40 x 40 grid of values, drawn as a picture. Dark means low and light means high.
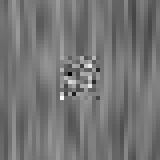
Odd patch: rougher, in the centre. Grain: streaks running down. Slope: none. Roughest part: centre.
